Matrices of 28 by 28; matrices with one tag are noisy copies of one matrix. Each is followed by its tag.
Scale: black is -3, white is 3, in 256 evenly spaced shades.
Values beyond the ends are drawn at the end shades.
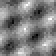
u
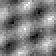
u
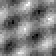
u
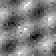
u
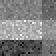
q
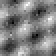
u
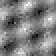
u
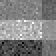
q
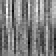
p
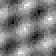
u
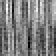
p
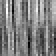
p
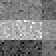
q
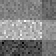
q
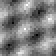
u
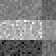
q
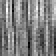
p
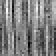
p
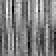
p
